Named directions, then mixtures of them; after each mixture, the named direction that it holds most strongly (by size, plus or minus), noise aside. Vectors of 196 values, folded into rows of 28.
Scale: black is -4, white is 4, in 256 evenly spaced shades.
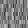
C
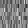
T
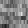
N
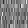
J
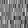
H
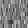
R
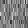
H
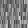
T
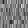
J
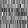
J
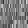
R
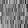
H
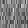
J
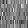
J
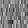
R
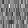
R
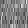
J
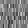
R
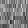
H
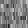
N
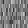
R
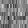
N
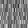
C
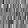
R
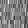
H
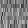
J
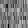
C
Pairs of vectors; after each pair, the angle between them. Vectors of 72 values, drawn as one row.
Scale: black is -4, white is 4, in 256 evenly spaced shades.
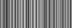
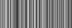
orthogonal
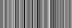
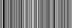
partly opposed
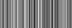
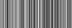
nearly parallel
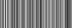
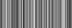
partly aligned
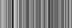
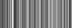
nearly opposite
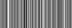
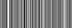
nearly parallel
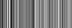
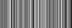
partly aligned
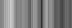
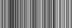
partly opposed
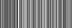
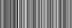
nearly parallel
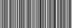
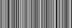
nearly opposite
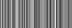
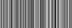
nearly opposite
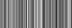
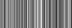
nearly parallel
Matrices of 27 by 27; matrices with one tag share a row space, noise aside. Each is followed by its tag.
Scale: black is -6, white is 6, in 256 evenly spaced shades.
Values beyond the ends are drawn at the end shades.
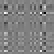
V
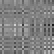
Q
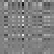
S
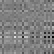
Q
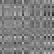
Q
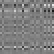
Q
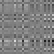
Q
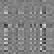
V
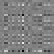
S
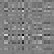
S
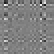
V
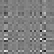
V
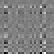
V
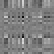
S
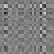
V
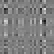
V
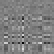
S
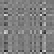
V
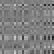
Q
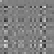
V
